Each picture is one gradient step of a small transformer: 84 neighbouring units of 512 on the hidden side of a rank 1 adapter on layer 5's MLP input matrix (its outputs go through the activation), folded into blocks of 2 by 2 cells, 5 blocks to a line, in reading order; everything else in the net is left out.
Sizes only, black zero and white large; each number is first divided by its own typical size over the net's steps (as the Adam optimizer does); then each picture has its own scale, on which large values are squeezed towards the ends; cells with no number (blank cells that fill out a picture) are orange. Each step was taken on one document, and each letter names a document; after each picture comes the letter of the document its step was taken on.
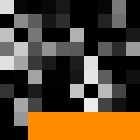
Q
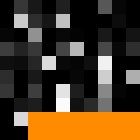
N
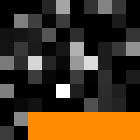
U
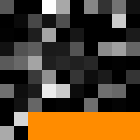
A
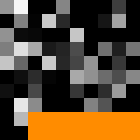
Q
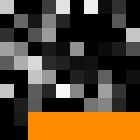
U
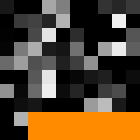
A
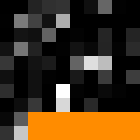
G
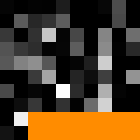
U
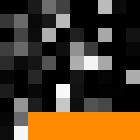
G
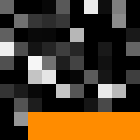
U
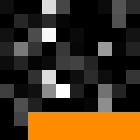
A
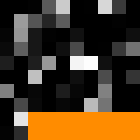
G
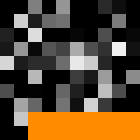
N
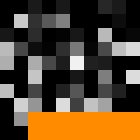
N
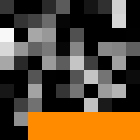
Q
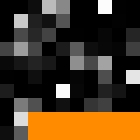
G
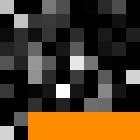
U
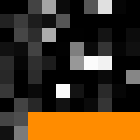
G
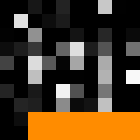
N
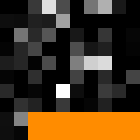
G
